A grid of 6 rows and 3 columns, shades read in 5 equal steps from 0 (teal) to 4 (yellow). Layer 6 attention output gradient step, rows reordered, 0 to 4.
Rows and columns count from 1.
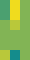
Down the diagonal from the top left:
1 4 2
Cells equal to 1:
2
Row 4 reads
2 2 2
